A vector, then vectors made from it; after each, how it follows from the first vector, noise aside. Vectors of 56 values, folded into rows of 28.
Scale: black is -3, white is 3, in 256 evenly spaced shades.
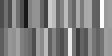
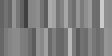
shrunk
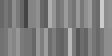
shrunk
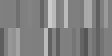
partly zeroed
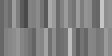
shrunk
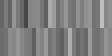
shrunk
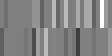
partly zeroed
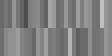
shrunk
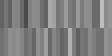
shrunk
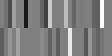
partly zeroed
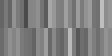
shrunk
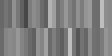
shrunk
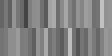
shrunk
